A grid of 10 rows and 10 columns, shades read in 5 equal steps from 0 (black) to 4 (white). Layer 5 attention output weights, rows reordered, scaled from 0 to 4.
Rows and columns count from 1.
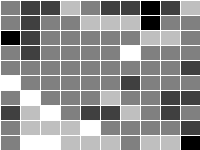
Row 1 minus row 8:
1 -2 -3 1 1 0 -2 -2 0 1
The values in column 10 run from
0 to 3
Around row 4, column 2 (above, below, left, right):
1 2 2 2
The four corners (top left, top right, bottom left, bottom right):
2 3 2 0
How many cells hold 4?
7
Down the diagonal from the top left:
2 1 2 2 2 2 2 2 2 0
